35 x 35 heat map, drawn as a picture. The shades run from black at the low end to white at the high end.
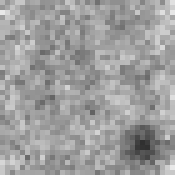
Odd rows or columns: none. Grain: blotchy. Dips: one, in the bottom right. Mirror symmetry: none. Ninth with the lowest average: bottom right.
